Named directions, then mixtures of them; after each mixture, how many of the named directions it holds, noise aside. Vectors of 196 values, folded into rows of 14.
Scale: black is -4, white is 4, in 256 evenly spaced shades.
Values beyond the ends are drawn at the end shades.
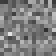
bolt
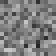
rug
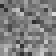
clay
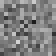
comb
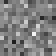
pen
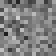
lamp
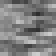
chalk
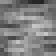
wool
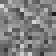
one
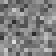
three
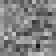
three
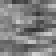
one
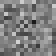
one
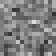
two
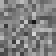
two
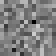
three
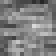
one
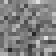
three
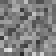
three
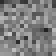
two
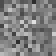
one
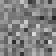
two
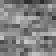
three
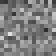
one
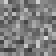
one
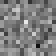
three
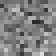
three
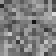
two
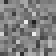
three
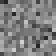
two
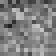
three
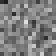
three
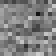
three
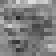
two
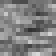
one
